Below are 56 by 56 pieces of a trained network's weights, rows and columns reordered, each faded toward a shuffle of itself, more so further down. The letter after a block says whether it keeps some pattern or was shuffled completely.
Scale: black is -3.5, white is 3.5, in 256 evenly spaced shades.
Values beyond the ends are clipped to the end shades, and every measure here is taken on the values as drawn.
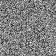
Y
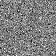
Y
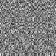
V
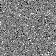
Y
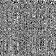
V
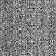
V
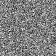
Y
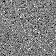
Y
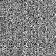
V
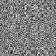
V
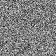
Y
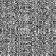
V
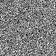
Y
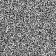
Y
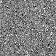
Y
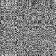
V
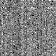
V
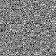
V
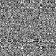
V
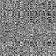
V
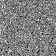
Y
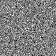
Y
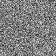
Y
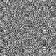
V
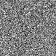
Y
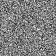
Y
